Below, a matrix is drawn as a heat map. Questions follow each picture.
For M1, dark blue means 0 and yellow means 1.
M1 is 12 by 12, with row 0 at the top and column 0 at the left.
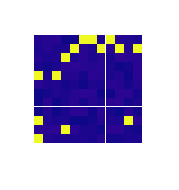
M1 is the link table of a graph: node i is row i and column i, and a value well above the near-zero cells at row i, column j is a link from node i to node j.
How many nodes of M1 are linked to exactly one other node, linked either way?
4
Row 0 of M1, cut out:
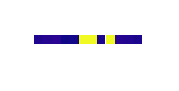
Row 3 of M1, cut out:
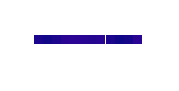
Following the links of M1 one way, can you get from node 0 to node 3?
no
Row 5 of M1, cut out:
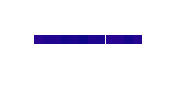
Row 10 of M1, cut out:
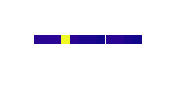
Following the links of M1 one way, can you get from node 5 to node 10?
no
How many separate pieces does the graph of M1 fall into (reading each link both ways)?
1
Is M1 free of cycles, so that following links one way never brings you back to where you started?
yes
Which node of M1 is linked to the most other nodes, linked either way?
node 0
